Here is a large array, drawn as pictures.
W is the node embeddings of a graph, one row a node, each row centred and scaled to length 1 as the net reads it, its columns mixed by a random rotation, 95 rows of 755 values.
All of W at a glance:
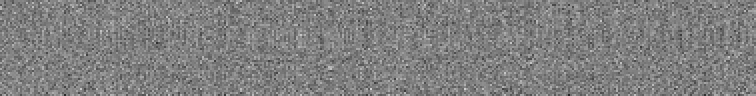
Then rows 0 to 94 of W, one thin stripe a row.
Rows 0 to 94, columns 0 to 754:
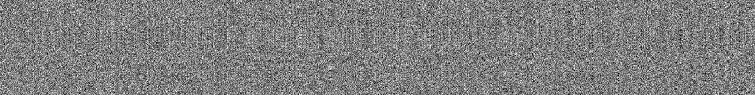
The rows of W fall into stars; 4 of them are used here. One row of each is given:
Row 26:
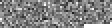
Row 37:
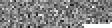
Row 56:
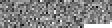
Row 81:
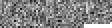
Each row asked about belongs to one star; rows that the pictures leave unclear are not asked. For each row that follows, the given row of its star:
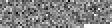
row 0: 26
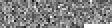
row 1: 81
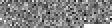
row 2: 26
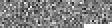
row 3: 56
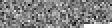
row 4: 37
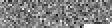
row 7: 56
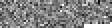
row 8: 81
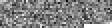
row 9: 81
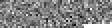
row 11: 37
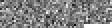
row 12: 37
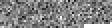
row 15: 26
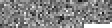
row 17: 81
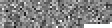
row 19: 56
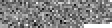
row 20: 37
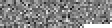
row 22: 37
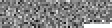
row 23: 37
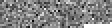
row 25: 37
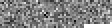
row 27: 56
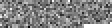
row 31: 37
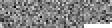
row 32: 37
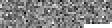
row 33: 56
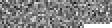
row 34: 37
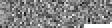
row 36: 56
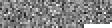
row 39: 56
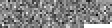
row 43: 56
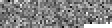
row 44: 81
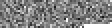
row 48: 37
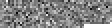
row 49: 56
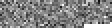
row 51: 81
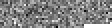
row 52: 26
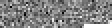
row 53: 56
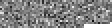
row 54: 56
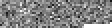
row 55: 81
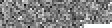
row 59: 37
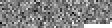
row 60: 26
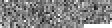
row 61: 26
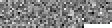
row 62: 81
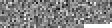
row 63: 81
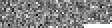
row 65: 37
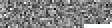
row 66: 56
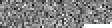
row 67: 56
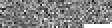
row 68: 56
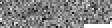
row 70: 26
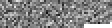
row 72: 56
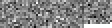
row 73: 37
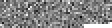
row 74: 37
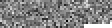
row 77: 26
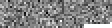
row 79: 56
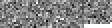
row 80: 37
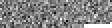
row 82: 26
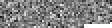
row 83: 81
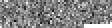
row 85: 81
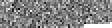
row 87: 37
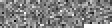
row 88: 81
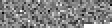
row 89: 81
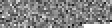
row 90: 37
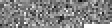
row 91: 81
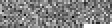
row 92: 56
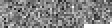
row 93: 56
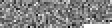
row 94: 37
